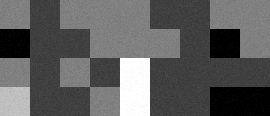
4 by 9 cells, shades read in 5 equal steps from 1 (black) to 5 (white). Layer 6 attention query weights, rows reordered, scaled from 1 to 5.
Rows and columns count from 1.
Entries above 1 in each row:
9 7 9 7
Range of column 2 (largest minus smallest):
0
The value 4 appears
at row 4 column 1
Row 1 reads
3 2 3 3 3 2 2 3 3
